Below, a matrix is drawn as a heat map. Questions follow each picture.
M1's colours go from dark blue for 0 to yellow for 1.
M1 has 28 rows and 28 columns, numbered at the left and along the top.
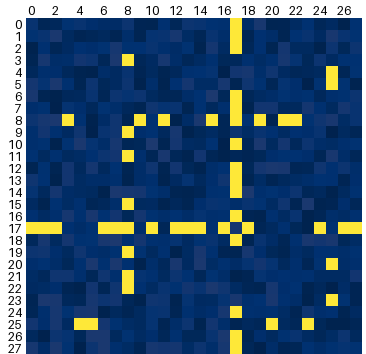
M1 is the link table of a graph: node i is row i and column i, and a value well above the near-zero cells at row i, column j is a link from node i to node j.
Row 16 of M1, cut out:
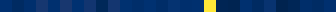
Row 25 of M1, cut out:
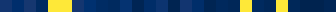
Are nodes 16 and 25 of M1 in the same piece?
no
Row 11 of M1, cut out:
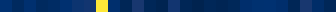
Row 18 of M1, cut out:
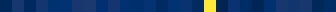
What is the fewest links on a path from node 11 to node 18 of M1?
3
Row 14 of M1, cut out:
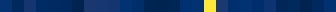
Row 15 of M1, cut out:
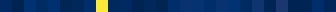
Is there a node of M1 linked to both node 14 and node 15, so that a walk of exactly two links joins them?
no
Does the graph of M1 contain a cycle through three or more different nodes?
no
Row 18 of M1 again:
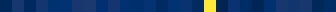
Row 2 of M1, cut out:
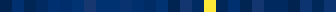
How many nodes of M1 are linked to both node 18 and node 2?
1
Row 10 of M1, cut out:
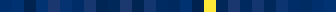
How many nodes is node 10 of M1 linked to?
1
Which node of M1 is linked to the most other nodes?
node 17
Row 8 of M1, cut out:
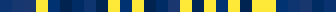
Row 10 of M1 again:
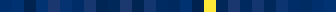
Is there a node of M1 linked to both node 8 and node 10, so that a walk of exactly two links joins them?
yes
